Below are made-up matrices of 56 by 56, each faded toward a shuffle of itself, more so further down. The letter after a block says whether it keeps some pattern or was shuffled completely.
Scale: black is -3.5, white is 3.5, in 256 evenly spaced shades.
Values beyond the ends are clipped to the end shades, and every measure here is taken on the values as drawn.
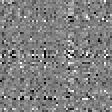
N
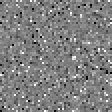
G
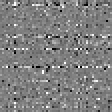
N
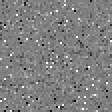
G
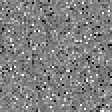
G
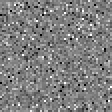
G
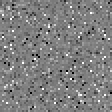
G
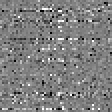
N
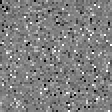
G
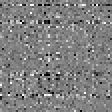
N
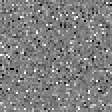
G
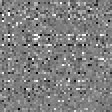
N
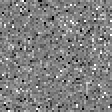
G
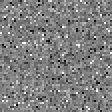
G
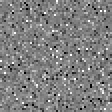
G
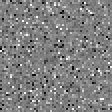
G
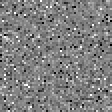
G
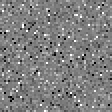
G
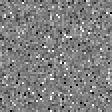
G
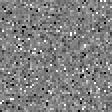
G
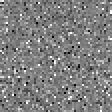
G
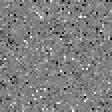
G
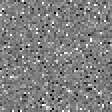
G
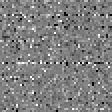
N
